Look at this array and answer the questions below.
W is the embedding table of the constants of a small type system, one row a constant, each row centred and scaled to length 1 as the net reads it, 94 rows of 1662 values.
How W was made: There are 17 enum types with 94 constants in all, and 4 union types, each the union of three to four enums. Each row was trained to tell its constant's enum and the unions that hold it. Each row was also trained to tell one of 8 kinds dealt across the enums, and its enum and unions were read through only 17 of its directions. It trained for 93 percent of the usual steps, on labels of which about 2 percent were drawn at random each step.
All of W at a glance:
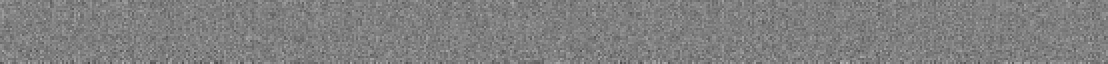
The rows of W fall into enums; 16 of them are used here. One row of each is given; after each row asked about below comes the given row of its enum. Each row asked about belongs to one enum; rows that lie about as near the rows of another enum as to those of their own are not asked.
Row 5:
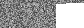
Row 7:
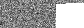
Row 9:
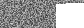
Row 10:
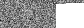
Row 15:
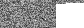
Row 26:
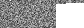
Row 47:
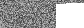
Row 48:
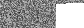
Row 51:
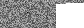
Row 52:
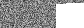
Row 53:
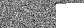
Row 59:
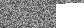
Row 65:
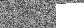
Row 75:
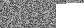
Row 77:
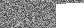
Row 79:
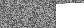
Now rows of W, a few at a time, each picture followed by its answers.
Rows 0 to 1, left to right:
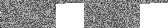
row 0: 10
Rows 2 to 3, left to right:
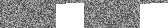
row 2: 7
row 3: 48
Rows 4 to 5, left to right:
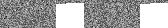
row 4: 48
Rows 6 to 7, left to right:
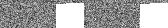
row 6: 5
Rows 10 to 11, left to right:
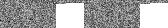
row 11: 15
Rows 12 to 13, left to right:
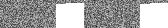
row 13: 48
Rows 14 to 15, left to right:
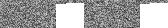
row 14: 51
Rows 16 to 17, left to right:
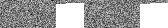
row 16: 9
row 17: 59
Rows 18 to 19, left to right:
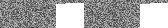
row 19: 51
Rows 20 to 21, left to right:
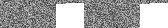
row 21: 51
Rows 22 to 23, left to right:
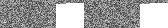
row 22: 51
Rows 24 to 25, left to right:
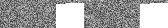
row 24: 79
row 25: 48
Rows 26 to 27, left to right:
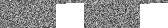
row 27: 53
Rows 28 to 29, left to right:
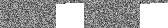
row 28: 15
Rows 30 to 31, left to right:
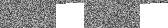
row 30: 59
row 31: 53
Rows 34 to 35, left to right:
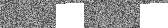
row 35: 26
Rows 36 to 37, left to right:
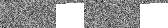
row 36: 65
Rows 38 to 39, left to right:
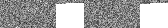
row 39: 52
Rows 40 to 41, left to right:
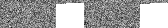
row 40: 26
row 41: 7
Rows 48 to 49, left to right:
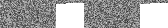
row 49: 75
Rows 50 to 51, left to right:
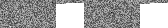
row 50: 15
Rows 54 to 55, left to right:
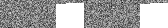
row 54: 59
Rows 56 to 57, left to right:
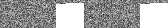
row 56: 59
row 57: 79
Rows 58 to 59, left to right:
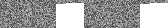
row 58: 79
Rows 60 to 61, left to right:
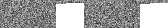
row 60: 9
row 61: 7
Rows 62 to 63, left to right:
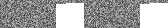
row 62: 59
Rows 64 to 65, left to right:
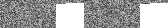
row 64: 26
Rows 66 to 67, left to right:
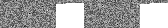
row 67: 26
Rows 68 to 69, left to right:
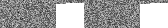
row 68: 77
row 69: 52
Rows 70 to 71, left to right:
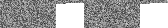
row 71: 7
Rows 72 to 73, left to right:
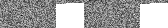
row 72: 15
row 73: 26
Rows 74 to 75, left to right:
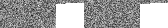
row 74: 7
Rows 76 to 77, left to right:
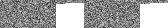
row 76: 79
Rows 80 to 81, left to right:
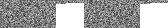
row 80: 9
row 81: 52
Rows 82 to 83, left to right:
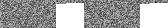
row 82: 47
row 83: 79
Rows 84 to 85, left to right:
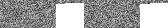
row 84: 10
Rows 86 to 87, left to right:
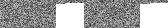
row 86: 15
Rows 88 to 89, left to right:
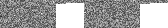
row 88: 51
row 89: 77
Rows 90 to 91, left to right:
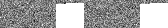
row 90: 48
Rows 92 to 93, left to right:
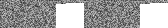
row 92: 9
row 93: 9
